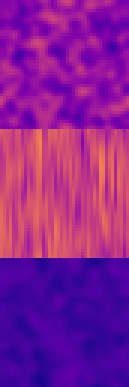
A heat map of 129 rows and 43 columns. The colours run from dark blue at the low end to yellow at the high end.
It is made of 3 by 1 panels. Panel 1,1: low, blotchy. Panel 2,1: middling, streaked downward. Panel 3,1: very low, blotchy, faint in contrast.
